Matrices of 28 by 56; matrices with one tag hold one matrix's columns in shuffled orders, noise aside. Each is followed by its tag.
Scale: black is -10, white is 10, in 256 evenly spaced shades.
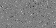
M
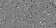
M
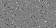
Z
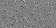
Z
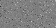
Z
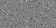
Z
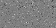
M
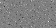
Z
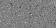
M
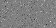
Z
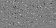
M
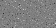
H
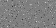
Z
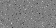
H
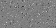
M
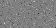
H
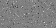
M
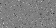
H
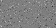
Z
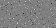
H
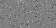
Z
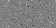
Z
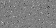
M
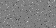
Z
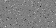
Z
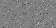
H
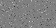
Z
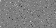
Z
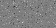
M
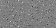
Z
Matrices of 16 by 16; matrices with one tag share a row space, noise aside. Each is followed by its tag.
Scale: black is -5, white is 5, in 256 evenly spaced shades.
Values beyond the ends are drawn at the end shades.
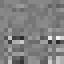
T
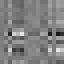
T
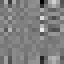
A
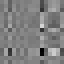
A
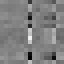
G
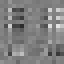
T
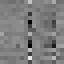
G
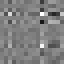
A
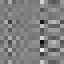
A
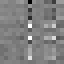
G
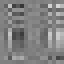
T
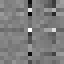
G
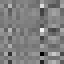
A
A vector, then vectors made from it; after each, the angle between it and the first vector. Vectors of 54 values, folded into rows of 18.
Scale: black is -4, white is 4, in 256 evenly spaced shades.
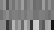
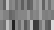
nearly opposite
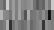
orthogonal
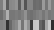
nearly parallel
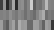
partly aligned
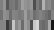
nearly parallel
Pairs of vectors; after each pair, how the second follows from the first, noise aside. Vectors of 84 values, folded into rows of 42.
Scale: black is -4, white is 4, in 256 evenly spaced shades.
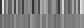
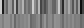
negated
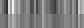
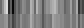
negated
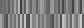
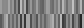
negated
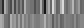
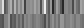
negated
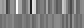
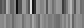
negated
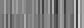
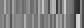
sign-scrambled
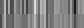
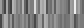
sign-scrambled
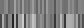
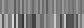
negated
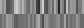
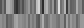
negated
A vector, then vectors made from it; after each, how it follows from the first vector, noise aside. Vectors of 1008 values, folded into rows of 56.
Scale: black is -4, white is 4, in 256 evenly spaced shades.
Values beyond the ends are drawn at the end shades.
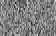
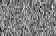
wrapped around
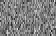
wrapped around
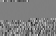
partly zeroed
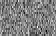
reversed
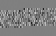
partly zeroed
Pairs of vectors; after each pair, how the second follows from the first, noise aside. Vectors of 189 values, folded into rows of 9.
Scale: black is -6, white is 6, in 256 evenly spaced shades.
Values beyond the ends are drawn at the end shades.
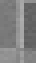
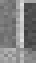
scaled up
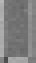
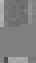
partly zeroed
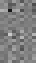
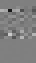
partly zeroed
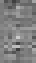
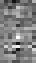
scaled up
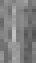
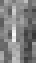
scaled up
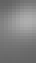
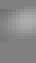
partly zeroed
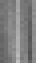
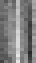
scaled up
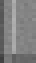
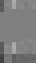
partly zeroed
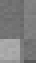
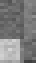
scaled up
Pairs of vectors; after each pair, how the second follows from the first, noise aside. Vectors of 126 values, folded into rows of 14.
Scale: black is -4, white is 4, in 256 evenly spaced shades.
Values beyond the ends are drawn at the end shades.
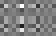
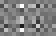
copied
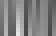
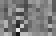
sign-scrambled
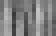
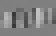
partly zeroed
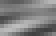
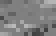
partly zeroed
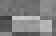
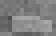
shrunk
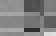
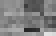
copied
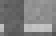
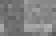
shrunk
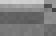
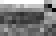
scaled up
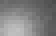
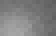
shrunk
